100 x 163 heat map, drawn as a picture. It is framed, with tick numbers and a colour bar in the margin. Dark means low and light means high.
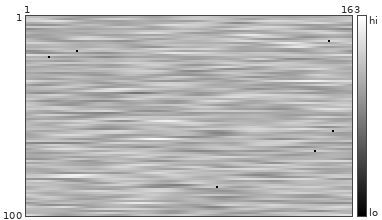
There are six isolated cells, each far lower than the cells round it. There is no overall slope. The distribution is heavy-tailed on both sides. Streaks run across, left to right. Overall the values sit about 70% of the way up the scale. Neither half mirrors the other.
